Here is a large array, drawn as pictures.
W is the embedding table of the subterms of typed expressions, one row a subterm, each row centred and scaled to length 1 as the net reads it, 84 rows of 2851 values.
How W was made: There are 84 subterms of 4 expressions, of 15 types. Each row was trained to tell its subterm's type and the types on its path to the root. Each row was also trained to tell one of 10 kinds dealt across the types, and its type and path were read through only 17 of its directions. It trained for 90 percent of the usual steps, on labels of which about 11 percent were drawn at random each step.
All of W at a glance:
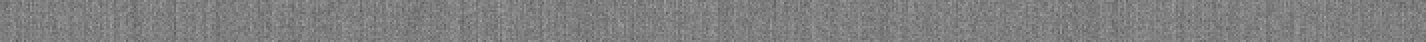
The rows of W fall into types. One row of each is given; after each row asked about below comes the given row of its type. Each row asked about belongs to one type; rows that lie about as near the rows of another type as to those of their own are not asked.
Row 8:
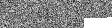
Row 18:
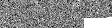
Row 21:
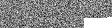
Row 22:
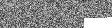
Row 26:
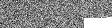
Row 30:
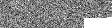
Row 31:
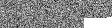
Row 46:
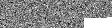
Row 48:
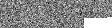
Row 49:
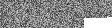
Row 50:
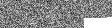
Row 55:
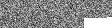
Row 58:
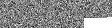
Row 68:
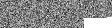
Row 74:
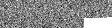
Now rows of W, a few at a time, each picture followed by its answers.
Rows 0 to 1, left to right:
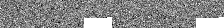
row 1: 55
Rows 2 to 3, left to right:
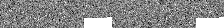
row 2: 58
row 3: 22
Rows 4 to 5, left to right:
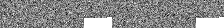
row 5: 49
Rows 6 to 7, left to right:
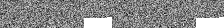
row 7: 46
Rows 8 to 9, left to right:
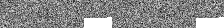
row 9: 8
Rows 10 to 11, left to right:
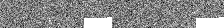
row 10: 21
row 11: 55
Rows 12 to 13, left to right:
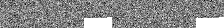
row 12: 31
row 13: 50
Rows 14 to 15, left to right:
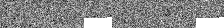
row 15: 21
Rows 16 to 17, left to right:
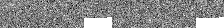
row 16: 22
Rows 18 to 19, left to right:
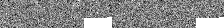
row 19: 49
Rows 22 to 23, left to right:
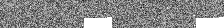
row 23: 50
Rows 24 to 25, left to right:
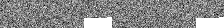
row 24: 68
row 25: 46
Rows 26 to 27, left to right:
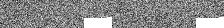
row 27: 26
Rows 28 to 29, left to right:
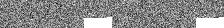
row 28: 68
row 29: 30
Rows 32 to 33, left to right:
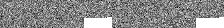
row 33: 46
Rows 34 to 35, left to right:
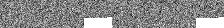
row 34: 49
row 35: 48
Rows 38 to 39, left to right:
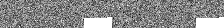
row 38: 21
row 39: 22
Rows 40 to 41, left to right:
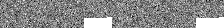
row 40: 58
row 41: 22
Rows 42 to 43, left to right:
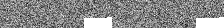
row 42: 18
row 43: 8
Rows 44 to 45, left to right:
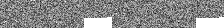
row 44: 50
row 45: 55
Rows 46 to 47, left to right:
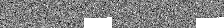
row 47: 58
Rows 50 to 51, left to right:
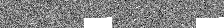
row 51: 55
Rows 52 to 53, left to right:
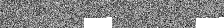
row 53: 31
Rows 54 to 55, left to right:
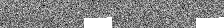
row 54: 26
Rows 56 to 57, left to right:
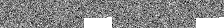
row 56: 26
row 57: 21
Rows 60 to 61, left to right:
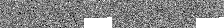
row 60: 58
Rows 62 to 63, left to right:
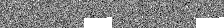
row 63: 30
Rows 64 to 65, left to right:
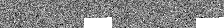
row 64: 21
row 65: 31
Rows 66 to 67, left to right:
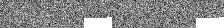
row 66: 49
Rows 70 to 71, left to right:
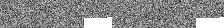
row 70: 55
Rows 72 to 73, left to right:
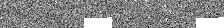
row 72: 48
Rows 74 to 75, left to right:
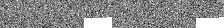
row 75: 49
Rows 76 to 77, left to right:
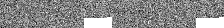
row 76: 58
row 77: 30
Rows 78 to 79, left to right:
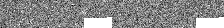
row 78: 55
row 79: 49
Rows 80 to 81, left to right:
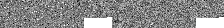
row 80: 68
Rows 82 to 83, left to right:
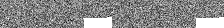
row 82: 18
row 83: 31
